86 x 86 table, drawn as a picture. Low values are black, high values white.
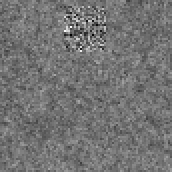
The top middle is the roughest part. In the top middle lies a patch that is rougher than the rest. No overall slope runs across the table. No regular stripes run through it. Neither half mirrors the other. The distribution is heavy-tailed on both sides.
